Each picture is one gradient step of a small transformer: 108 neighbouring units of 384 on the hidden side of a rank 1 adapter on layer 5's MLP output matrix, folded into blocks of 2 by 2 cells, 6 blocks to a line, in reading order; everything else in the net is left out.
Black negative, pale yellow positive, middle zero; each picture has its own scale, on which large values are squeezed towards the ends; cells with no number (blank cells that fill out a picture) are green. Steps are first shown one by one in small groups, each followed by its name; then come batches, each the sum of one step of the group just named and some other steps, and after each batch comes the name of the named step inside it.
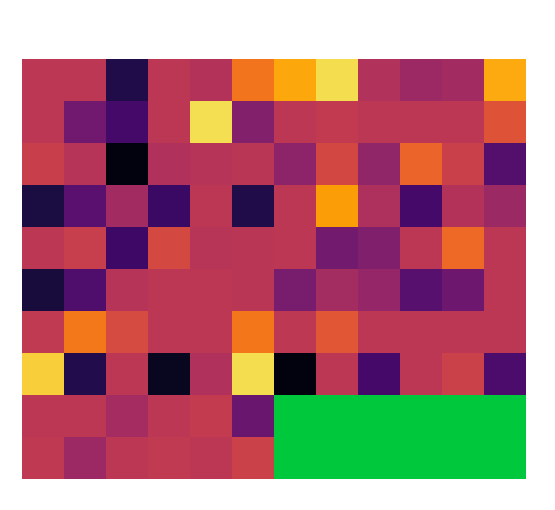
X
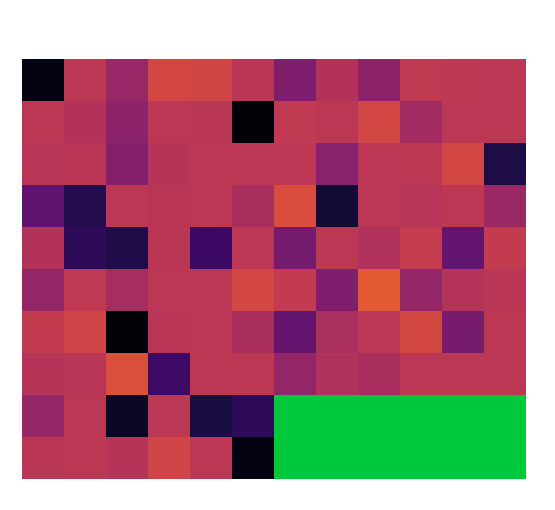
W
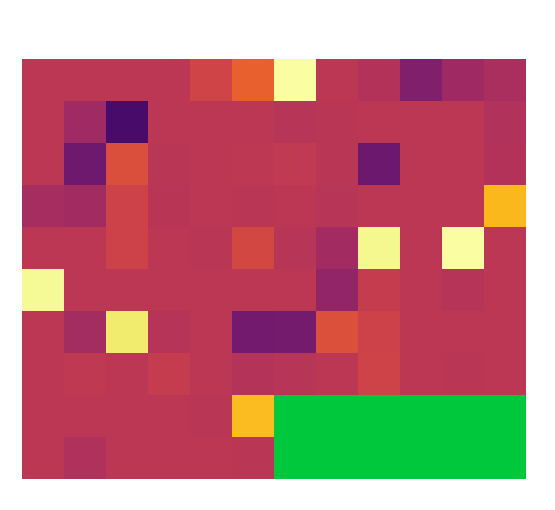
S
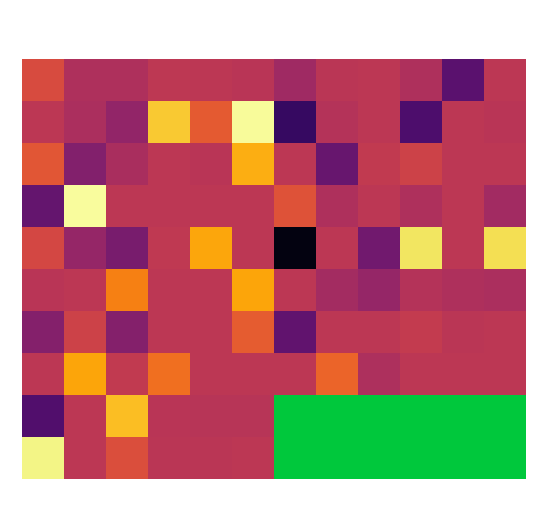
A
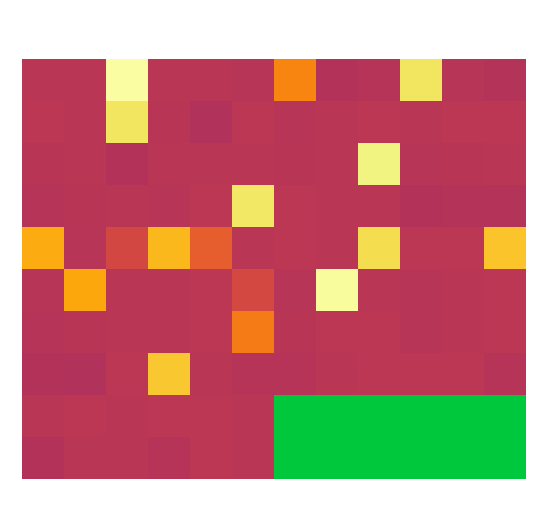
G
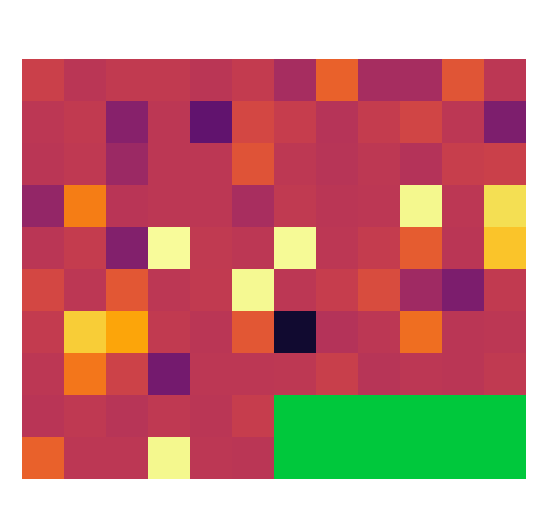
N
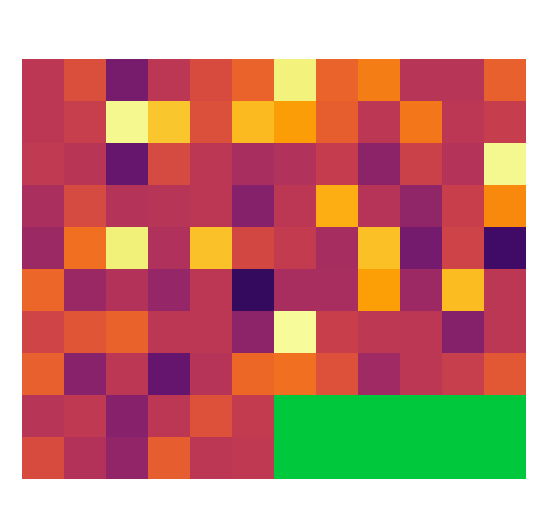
X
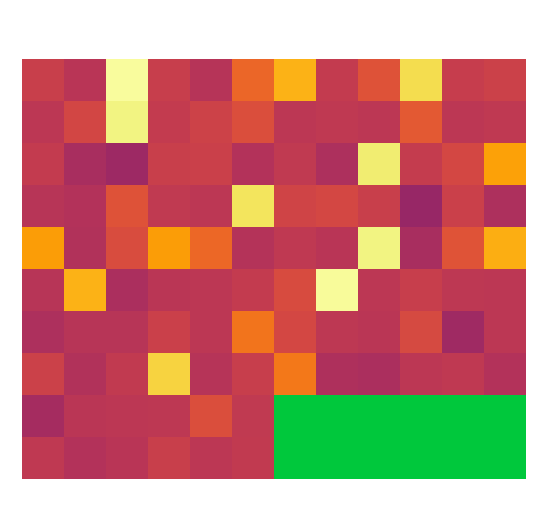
G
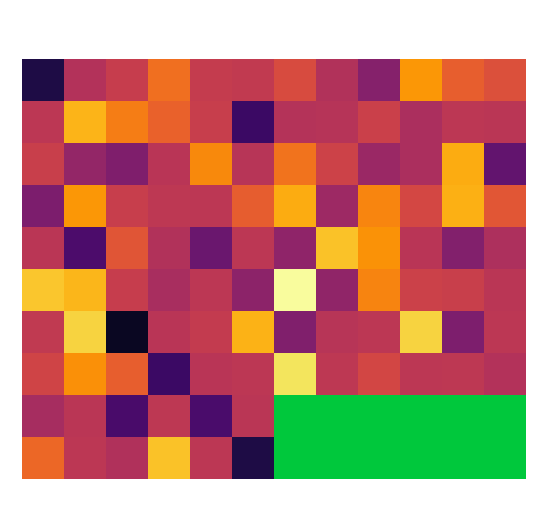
W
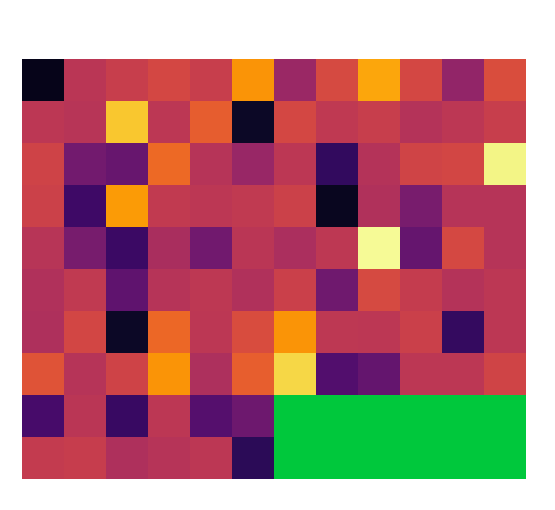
W
